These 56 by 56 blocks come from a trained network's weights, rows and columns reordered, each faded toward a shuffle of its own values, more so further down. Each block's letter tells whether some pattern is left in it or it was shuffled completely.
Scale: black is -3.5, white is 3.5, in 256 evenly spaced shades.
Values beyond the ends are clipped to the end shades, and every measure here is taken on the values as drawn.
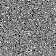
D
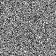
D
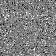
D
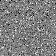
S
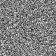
S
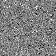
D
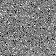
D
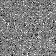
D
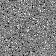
S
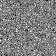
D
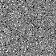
S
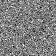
S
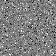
S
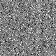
D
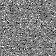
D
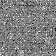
D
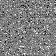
D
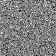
S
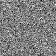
S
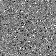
S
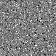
S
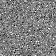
S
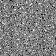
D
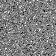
S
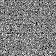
D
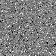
S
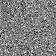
S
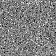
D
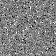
S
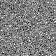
S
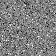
S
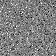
S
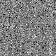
D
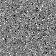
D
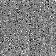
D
